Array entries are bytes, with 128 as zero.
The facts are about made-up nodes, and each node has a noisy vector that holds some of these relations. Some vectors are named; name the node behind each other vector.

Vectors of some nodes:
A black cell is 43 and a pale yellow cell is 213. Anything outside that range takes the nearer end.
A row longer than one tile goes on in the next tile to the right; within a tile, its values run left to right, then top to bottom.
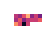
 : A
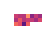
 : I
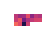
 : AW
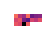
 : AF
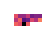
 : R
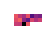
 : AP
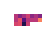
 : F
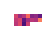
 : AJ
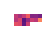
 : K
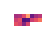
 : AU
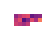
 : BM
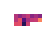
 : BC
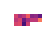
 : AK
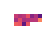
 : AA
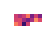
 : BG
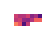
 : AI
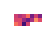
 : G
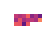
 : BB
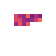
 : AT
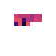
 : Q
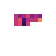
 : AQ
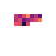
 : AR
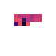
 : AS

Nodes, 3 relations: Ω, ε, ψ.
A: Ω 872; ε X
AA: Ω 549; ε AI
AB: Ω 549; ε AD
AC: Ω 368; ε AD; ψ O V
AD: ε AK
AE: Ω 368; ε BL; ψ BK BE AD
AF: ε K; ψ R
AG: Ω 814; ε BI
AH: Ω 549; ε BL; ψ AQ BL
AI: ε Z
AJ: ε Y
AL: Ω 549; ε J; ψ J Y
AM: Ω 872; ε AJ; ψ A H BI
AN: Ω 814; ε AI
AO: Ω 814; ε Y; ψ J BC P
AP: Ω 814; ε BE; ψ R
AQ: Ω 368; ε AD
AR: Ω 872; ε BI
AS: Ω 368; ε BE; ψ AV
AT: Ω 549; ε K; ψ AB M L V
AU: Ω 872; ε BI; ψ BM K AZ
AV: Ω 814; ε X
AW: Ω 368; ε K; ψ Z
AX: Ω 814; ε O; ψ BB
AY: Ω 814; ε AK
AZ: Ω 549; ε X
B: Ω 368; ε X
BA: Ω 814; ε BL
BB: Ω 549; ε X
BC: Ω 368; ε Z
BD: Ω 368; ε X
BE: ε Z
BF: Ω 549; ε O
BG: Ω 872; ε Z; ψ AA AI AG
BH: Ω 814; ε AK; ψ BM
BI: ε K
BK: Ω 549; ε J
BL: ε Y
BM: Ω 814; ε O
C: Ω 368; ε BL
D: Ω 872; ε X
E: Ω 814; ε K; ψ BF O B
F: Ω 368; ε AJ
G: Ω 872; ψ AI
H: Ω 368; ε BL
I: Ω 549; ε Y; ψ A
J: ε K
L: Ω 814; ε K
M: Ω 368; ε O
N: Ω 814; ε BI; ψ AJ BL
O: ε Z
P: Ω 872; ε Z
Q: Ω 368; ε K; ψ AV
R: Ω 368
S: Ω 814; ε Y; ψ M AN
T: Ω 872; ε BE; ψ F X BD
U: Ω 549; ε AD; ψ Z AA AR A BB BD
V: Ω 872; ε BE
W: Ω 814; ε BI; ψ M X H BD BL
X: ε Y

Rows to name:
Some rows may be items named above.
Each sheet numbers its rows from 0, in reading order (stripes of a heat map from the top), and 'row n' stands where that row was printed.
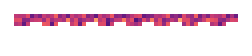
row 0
AO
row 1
BB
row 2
BK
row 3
J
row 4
BM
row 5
AZ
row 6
AT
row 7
E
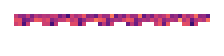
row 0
AC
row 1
AG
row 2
J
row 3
N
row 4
N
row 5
BK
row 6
BI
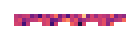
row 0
AG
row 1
V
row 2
AM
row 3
AL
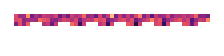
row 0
AH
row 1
E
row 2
Z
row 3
T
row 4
AR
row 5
AE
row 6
K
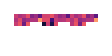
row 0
BF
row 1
AV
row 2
AB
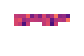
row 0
AX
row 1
X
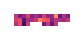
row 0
M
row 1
W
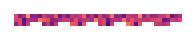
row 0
BL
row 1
S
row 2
BB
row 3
X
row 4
U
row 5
BH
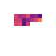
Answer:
O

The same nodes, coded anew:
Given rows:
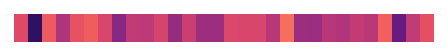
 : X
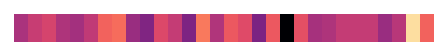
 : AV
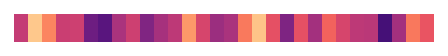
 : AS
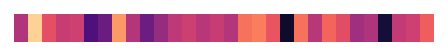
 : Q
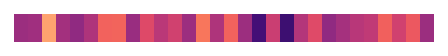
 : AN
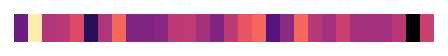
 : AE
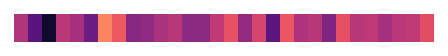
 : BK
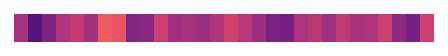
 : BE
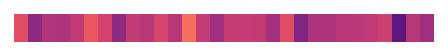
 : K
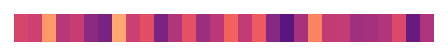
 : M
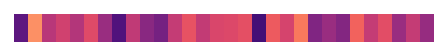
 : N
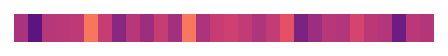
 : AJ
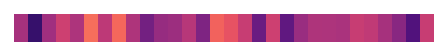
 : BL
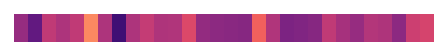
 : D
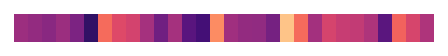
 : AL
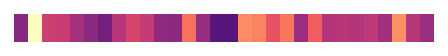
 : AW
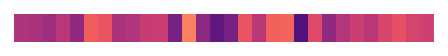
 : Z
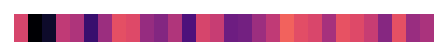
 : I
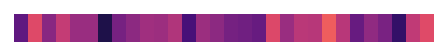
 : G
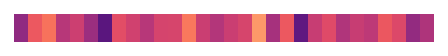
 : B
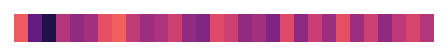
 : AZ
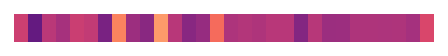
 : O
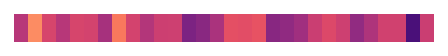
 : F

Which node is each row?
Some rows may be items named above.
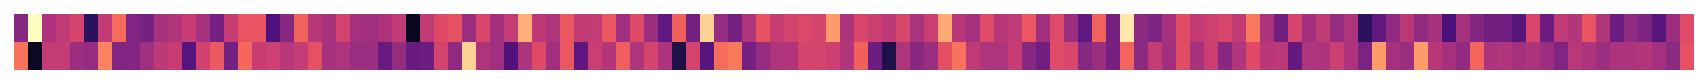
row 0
AE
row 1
BB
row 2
BB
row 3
G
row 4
AF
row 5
S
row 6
AZ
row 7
O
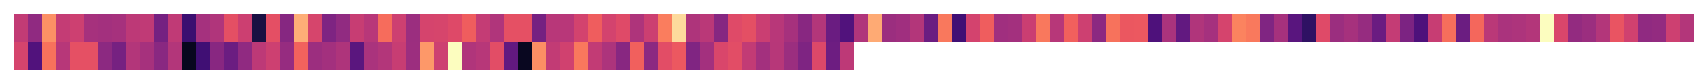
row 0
W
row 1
R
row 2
AO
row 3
AH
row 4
T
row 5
AC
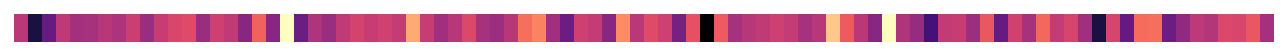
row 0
BF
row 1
AV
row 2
S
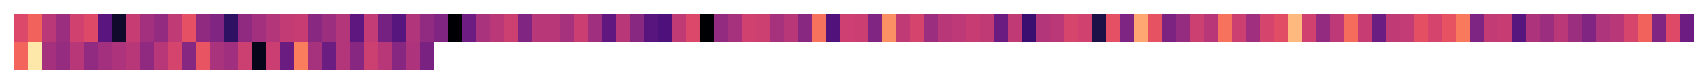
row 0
AU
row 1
A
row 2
W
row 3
BM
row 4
BH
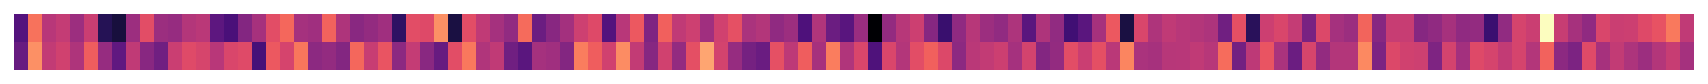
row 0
BG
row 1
AF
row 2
AM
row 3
U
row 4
N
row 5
E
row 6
X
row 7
J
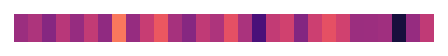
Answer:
AI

